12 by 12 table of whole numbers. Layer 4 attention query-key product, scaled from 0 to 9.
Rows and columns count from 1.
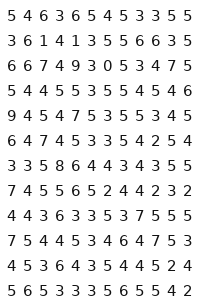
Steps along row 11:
up down up down down up down same up down up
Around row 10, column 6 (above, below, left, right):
3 3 5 4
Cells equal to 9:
2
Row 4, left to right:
5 4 4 5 5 3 5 5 4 5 4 6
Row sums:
54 48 59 55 59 52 53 49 53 57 49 52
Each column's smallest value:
3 3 1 3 1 3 0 3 3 2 2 2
